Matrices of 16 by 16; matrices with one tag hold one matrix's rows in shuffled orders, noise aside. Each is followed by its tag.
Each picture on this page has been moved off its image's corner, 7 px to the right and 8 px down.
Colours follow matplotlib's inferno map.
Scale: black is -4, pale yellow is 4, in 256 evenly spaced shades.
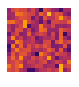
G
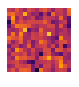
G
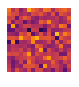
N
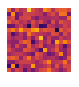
N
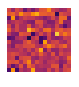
N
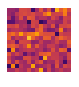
N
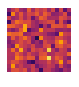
G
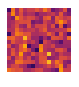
G
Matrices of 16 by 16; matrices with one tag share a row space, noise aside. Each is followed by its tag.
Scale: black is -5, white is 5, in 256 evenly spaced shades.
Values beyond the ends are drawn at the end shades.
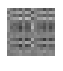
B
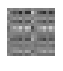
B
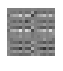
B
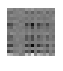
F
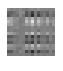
F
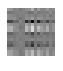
F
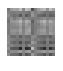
B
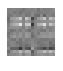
B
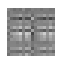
B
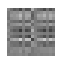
B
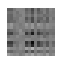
F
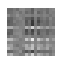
F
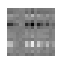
F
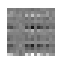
F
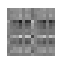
B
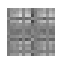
B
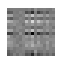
F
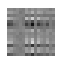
F
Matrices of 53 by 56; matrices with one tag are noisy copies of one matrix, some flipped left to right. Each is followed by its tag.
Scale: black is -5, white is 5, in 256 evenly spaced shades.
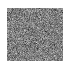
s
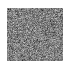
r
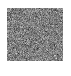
s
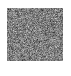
r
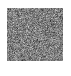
r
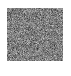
s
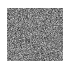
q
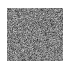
r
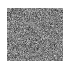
s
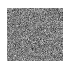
s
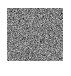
q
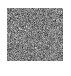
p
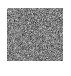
p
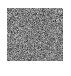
p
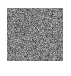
r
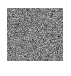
r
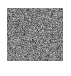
r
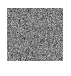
q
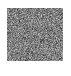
q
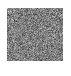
p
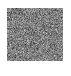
s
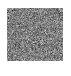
s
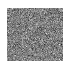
s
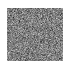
q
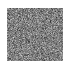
q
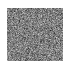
q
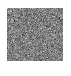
p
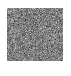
p
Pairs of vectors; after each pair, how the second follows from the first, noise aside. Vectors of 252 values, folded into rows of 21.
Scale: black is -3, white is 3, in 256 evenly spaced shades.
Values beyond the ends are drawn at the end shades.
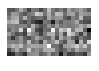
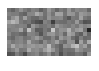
shrunk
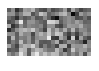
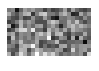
copied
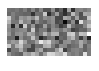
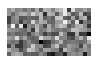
negated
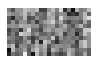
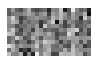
reversed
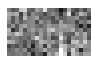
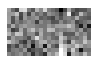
copied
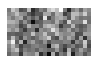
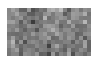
shrunk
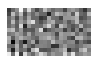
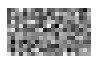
copied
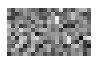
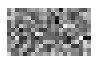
negated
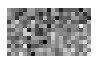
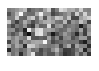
negated
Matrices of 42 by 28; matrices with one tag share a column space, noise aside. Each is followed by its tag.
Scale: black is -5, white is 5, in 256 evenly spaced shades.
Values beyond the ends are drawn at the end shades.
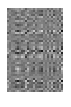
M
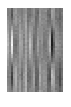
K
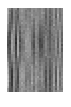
K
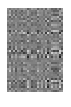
M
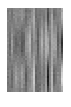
K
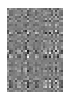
M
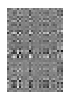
M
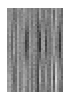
K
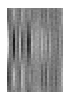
K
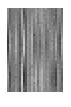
K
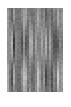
K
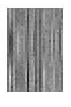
K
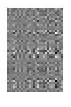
M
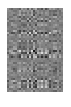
M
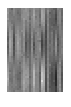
K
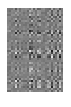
M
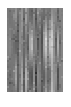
K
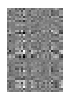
M
